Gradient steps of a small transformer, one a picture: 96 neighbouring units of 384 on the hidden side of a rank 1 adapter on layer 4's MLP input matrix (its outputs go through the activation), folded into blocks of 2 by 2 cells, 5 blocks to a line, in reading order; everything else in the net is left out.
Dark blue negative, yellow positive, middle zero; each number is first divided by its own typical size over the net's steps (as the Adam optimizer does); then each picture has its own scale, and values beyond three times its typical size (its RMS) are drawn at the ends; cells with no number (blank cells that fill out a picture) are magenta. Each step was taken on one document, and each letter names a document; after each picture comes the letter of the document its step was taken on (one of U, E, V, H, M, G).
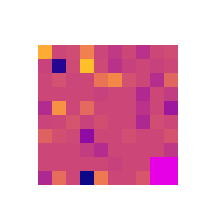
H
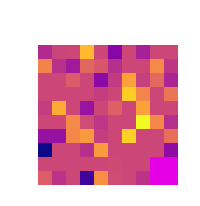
H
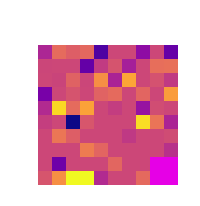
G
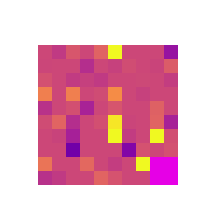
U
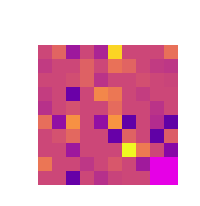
U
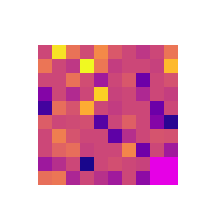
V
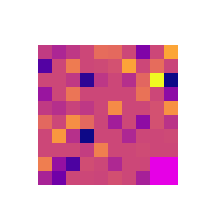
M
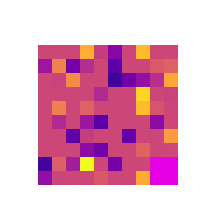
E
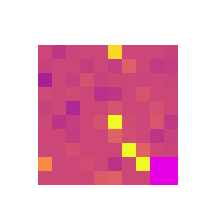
U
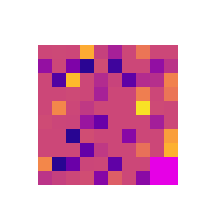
E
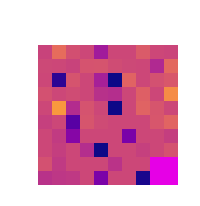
G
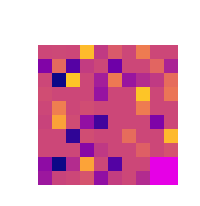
E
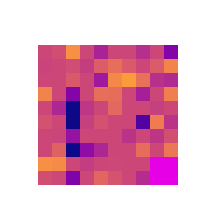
G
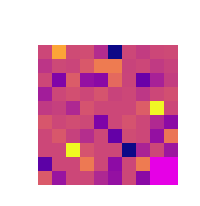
V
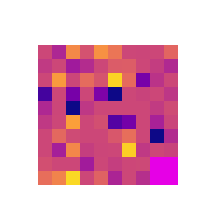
V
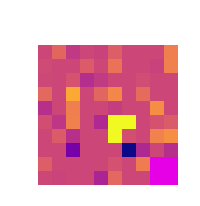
U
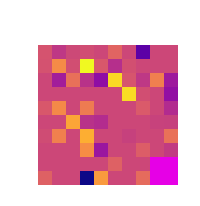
H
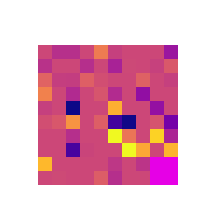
U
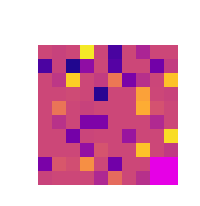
E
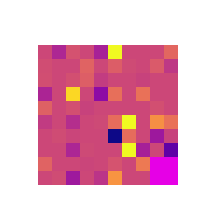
U
